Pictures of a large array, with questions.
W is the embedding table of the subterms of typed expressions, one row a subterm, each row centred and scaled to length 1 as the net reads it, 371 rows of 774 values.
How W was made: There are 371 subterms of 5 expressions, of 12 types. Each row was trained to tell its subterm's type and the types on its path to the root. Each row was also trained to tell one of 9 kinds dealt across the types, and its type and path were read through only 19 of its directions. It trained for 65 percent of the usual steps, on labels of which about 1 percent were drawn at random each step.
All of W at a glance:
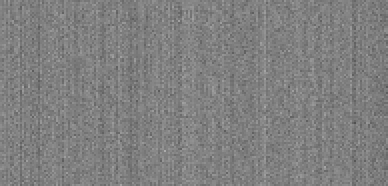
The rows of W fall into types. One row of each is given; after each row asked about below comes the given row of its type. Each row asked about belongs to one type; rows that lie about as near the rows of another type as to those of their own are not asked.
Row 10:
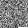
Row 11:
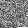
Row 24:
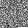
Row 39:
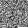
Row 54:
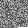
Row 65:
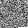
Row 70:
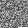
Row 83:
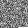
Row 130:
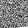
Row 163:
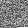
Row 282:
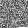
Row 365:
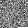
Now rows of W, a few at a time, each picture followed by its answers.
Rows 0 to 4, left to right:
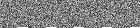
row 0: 282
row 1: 83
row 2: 24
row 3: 365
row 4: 39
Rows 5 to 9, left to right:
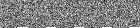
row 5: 24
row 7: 10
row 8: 365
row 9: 39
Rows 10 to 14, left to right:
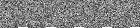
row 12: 11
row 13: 65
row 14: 39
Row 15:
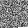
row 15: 83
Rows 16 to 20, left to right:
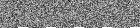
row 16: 39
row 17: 11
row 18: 70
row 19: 54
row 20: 11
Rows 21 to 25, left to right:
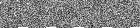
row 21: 54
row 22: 282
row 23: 163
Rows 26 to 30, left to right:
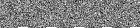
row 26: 24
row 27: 163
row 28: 282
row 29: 70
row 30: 70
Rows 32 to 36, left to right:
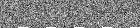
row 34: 39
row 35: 163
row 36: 163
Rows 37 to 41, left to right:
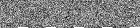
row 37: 11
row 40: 282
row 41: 130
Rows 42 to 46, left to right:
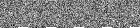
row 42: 70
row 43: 65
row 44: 54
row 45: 24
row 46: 70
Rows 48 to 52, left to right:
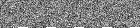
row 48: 163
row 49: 10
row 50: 39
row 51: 83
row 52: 163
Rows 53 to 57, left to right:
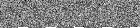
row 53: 163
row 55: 163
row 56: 65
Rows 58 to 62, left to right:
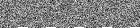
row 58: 282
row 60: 365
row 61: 130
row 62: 11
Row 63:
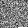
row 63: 70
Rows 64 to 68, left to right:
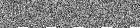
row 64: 365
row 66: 163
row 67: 130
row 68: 54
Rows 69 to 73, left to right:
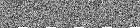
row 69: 39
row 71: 10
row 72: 10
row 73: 39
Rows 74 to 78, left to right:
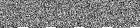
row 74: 130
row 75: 11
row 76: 54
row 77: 24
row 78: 130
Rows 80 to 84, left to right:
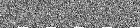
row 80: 163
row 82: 54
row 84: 83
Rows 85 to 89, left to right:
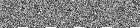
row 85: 24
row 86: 70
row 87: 54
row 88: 65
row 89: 163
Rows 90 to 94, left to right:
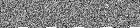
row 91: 10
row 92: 11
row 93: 130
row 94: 130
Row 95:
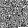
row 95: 39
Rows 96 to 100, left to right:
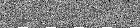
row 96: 10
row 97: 365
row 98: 163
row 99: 163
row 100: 282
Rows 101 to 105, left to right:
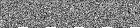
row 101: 54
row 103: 130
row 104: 11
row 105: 70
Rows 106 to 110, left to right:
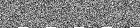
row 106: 39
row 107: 11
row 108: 130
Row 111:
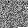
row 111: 83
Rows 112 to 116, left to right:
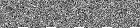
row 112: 163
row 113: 282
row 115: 70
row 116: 24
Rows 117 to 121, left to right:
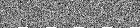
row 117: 39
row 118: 65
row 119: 11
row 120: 83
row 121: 163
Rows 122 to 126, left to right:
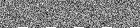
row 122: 65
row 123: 11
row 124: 83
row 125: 83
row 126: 39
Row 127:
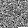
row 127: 163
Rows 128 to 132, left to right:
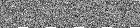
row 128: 163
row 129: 83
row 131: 24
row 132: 65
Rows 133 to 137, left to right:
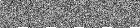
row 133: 365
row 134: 163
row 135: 65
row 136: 10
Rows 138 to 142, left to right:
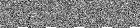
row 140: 24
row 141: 24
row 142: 39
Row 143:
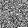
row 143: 24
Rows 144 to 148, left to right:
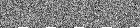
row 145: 282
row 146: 83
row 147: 65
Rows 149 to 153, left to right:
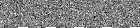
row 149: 10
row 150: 365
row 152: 39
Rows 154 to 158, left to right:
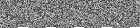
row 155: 163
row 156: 39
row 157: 39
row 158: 65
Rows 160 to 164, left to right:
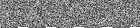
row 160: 130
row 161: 282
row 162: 130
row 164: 54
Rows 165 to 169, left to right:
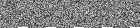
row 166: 39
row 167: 24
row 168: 39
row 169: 54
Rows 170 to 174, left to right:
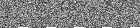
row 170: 70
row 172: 54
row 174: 70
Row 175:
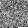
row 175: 365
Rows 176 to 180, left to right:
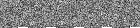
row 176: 163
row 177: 65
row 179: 39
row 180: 282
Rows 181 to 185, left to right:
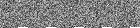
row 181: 70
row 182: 70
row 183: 39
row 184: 39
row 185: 54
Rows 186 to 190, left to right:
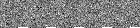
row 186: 54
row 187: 282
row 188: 39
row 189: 282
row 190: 70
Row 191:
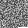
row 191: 11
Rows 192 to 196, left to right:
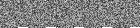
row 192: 83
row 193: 39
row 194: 163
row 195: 130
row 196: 54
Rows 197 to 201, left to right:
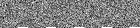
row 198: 163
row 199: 365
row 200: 163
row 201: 70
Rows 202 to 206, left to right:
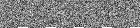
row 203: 65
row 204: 24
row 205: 39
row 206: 65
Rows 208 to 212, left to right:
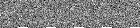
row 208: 24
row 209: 282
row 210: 130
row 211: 70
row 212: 24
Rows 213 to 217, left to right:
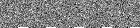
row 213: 54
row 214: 54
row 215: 65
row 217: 365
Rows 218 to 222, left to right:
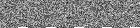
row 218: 11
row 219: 83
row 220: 54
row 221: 65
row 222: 70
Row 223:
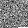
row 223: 282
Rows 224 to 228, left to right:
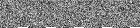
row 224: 70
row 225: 83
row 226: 282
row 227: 10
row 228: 163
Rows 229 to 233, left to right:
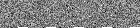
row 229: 282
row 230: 10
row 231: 65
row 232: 130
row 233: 130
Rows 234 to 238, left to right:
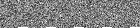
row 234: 24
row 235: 11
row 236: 70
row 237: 39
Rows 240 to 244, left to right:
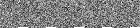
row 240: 365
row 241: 163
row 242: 65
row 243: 130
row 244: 65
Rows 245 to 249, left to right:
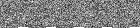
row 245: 163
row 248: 24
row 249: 39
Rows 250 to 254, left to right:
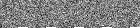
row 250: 365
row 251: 282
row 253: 282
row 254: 54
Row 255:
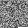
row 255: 65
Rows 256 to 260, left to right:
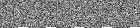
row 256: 11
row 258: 54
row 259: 130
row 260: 70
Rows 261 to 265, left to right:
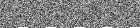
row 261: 65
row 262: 39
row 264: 163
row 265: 65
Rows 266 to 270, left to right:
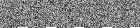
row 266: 24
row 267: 54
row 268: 65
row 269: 83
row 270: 130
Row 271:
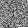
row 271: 282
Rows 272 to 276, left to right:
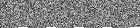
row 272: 11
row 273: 54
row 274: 10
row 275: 163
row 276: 83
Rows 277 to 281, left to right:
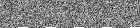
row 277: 24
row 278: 54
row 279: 65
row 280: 365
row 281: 11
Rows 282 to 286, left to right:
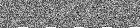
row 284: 39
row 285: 282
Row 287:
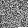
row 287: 39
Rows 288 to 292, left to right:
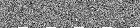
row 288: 65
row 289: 70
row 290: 54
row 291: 365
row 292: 130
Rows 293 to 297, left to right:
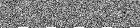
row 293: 10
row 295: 54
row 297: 24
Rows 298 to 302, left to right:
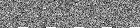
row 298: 365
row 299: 130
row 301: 365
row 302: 130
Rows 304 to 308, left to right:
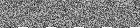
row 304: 11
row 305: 70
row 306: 83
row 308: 163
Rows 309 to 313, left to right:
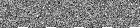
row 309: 163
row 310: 39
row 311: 24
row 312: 10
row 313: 130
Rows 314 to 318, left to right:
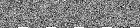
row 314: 70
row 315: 65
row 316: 130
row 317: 282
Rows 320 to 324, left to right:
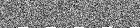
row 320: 65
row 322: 10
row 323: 65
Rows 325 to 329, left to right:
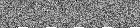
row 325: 39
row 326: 10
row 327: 11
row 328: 54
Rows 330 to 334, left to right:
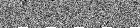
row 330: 163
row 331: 365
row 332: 163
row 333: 54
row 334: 83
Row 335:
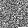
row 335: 11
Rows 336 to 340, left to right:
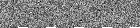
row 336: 282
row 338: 65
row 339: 163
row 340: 11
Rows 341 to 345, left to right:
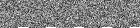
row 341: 70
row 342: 70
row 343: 11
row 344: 365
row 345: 54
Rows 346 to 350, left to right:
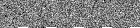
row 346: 365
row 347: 65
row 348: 11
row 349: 70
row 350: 39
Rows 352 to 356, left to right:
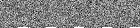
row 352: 365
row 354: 83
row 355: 282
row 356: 24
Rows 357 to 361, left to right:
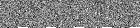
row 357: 10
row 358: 70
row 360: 365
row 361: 10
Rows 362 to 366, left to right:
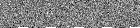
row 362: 282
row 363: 24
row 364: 70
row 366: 24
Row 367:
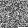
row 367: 65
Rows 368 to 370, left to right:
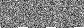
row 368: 11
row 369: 83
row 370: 282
